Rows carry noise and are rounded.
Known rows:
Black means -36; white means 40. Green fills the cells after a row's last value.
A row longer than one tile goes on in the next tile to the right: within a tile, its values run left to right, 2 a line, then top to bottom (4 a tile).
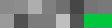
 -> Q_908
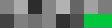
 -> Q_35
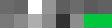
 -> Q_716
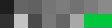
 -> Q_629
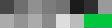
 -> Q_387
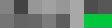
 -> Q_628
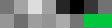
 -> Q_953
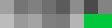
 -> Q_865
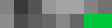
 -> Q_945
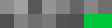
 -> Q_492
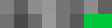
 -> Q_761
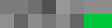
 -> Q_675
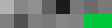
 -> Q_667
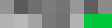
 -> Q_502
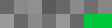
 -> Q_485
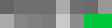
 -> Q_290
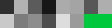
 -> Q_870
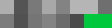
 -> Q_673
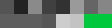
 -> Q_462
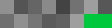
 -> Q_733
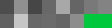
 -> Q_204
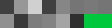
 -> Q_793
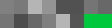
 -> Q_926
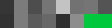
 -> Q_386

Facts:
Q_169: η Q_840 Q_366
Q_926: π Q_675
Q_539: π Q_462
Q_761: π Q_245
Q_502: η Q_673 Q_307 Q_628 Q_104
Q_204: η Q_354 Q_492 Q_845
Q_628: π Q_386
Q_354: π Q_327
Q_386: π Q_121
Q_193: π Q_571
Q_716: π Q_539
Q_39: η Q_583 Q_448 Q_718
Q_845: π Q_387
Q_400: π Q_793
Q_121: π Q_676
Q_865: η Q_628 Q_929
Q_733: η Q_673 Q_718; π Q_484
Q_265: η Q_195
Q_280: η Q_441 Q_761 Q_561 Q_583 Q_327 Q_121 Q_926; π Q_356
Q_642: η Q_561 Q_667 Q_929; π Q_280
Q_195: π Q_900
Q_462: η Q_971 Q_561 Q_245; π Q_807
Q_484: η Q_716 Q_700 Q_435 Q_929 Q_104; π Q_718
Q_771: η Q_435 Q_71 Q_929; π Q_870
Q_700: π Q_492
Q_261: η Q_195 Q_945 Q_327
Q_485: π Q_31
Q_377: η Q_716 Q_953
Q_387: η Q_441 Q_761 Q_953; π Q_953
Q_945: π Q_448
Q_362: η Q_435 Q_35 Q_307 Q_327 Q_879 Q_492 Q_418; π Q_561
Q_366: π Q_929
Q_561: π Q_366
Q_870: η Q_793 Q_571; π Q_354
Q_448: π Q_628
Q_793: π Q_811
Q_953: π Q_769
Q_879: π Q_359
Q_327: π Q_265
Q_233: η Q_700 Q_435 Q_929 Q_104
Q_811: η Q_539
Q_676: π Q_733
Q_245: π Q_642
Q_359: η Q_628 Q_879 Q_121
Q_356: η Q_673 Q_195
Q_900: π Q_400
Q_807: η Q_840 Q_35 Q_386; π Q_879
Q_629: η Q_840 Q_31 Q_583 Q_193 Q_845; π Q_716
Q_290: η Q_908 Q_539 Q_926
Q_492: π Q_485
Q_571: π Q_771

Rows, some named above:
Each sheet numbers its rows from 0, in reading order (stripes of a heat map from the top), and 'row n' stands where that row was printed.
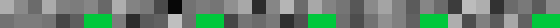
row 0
Q_307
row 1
Q_971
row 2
Q_35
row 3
Q_761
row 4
Q_571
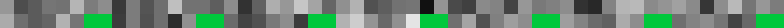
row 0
Q_265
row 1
Q_386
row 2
Q_195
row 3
Q_771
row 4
Q_39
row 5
Q_261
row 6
Q_418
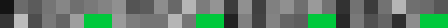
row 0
Q_629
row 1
Q_265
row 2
Q_193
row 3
Q_386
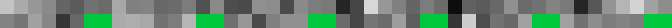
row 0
Q_435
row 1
Q_865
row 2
Q_39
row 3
Q_539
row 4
Q_629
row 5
Q_356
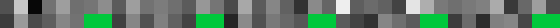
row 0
Q_354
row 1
Q_31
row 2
Q_845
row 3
Q_561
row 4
Q_583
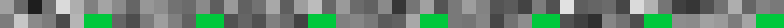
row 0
Q_362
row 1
Q_761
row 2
Q_718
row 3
Q_733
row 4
Q_676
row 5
Q_561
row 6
Q_280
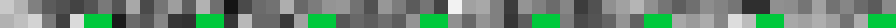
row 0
Q_484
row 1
Q_840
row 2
Q_807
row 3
Q_121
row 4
Q_929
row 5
Q_945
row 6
Q_387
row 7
Q_377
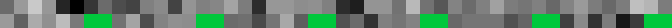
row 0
Q_953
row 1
Q_39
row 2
Q_327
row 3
Q_448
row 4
Q_879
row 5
Q_366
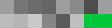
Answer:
Q_233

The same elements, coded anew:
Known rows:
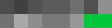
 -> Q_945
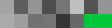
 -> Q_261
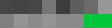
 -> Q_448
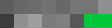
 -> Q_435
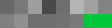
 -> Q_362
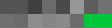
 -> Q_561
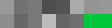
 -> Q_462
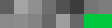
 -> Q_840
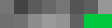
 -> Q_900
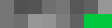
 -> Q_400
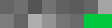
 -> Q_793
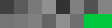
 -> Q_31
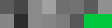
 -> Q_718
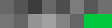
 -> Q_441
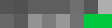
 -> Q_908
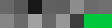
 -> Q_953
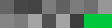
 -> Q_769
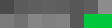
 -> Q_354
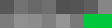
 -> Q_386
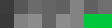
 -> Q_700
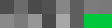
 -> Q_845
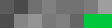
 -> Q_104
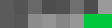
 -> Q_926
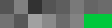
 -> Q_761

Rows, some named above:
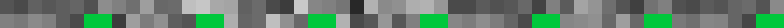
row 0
Q_327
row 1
Q_233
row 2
Q_280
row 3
Q_733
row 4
Q_327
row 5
Q_840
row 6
Q_327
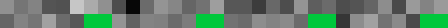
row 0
Q_642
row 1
Q_673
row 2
Q_561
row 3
Q_929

